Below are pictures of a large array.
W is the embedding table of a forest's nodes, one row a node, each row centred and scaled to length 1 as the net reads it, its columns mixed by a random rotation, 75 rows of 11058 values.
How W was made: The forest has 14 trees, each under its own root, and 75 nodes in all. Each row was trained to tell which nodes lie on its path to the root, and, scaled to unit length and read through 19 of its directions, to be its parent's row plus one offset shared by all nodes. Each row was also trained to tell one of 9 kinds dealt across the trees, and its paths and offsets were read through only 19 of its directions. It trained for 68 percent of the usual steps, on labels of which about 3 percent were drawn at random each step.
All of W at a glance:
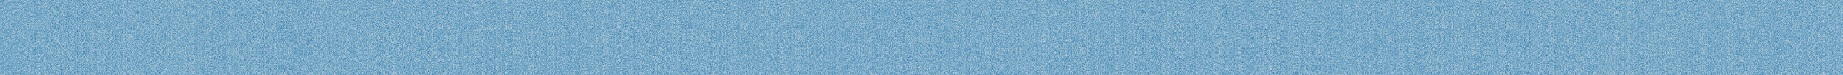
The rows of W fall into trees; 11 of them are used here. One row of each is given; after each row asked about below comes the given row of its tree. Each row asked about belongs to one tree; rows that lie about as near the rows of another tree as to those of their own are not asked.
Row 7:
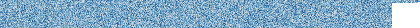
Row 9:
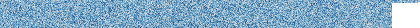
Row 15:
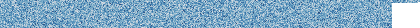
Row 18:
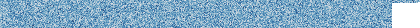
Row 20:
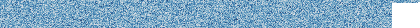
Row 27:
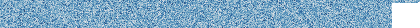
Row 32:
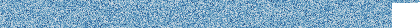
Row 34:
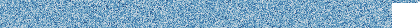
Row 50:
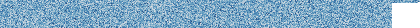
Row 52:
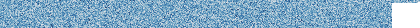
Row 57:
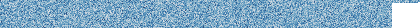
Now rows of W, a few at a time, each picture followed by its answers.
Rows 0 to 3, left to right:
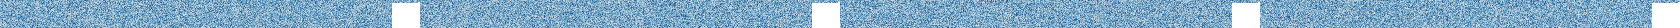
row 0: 18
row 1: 52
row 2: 20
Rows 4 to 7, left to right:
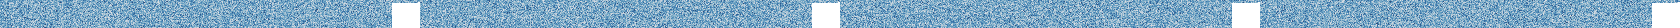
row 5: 34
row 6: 9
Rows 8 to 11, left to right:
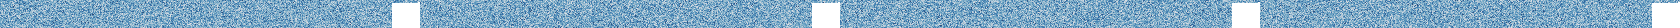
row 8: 15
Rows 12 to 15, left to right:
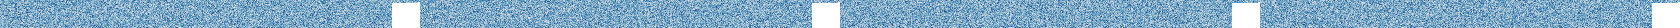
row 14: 15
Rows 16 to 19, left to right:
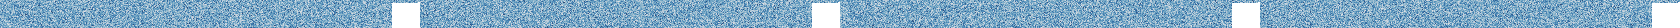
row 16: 9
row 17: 52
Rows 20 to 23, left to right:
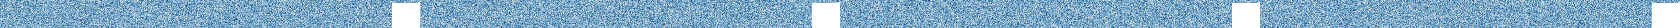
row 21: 32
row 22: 18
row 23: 20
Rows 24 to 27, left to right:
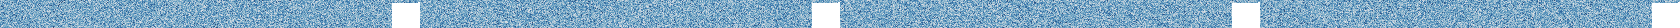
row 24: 57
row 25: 27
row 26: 20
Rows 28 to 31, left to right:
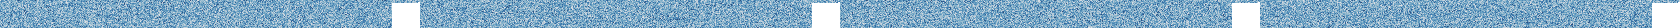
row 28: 27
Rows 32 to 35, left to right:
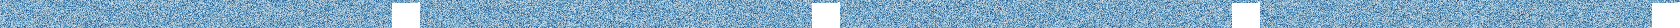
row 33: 50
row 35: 32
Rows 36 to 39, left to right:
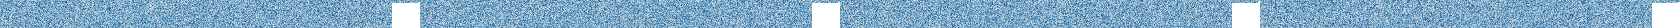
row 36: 9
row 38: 52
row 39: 32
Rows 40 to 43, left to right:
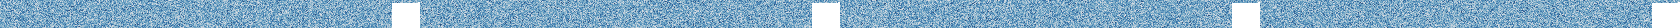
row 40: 18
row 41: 32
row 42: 50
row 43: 7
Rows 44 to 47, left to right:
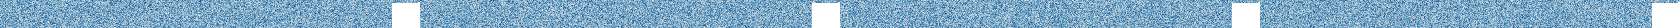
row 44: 15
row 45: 20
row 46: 20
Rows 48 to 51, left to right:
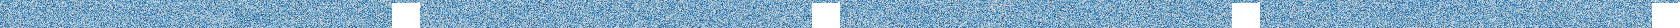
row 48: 52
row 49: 34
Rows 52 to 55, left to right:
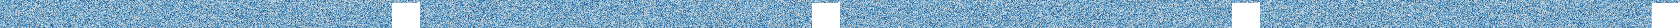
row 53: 52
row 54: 32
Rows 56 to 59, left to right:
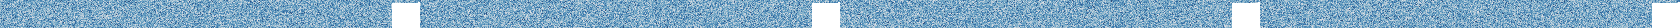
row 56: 57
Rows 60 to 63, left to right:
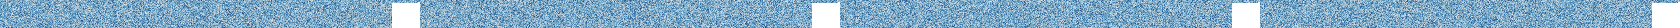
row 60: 9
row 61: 50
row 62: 52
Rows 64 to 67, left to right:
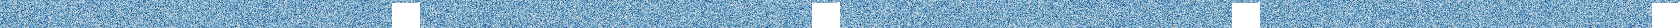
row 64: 7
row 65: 32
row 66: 32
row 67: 52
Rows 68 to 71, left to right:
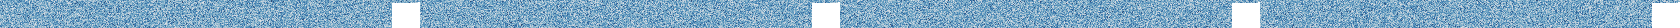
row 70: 57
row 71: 18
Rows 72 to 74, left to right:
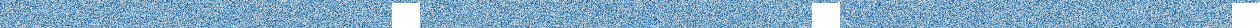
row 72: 20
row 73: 20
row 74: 9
